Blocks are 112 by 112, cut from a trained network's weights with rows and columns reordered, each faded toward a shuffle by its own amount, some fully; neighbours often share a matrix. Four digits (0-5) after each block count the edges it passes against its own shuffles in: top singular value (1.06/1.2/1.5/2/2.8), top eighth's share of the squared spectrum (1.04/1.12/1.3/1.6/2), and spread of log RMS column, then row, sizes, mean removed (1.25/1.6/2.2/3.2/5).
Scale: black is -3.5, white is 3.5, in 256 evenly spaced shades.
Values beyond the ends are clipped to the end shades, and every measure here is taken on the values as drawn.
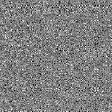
3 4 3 3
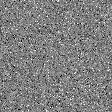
0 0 0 0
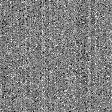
3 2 0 2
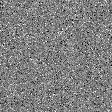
0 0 0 0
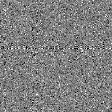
3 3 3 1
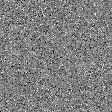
0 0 0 0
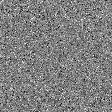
1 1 0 1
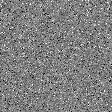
0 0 0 0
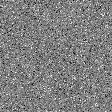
0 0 0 0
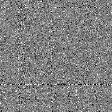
3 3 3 2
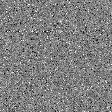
2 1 0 0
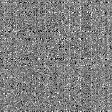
3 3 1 3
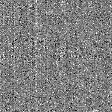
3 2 0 2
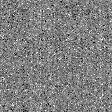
2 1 0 1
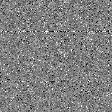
3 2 2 1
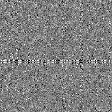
4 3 2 2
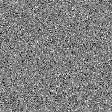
2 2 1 1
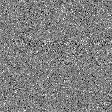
2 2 0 2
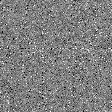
2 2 1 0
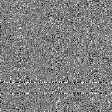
4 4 3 2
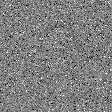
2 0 0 0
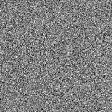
3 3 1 1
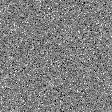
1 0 0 0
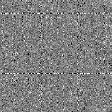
4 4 3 2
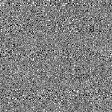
3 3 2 3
